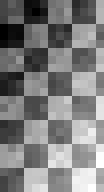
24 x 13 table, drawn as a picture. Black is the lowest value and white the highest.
The field is checkered. There is an overall slope up to the bottom right. Neither half mirrors the other. The bottom right is the ninth with the highest average. The ninth with the lowest average is the top left.
